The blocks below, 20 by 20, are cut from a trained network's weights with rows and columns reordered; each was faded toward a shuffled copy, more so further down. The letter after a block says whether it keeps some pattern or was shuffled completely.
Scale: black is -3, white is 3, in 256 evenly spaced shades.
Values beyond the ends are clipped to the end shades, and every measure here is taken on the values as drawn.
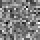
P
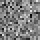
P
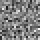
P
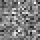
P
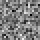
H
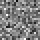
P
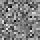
P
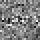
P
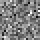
H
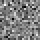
H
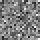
H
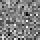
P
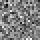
H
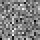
P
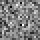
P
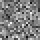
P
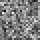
H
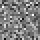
P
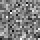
H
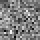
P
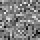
H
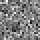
H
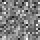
P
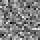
H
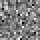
H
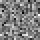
H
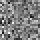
P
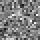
H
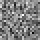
P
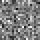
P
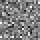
H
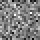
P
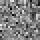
H
